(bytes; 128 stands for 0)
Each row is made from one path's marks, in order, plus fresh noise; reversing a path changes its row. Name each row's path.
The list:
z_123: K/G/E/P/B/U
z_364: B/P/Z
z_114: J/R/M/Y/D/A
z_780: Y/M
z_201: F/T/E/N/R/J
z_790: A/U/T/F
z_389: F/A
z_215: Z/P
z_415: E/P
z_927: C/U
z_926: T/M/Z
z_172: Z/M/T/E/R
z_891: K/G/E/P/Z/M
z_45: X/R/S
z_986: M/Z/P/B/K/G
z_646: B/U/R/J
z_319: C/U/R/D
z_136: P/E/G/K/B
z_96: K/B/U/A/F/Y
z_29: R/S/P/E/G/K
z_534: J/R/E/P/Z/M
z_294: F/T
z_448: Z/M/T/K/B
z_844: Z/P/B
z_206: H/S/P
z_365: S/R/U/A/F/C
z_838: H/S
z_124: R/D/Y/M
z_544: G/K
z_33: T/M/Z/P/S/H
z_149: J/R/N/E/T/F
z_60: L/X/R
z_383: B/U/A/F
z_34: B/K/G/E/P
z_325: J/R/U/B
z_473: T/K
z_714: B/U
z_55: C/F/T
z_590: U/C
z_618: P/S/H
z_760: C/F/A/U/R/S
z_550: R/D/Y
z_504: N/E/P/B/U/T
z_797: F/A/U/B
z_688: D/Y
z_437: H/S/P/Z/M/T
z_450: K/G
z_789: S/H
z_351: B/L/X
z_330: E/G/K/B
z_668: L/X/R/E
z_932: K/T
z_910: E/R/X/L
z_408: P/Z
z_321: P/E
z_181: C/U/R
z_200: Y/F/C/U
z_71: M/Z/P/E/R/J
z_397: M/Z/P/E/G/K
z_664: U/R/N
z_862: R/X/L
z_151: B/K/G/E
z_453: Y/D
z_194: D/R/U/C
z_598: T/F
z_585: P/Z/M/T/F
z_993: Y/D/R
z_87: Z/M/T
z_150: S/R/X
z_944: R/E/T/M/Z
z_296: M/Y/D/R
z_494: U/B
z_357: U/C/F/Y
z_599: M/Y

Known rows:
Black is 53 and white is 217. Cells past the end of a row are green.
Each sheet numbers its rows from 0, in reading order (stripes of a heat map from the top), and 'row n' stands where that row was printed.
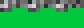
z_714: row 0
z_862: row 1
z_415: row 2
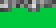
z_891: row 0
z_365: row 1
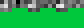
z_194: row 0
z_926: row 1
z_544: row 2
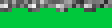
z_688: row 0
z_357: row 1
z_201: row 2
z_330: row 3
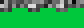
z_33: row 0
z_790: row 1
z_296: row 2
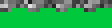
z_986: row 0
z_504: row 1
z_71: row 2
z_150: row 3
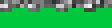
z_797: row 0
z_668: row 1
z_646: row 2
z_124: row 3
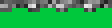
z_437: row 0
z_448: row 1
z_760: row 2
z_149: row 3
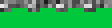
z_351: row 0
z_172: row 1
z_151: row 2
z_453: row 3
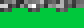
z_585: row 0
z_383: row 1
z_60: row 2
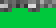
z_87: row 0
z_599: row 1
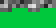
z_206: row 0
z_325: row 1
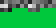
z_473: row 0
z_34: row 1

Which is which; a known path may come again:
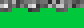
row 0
z_550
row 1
z_448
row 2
z_910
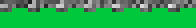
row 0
z_437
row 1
z_789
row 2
z_450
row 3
z_123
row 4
z_397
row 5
z_415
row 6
z_136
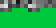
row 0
z_993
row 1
z_29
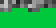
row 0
z_181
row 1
z_150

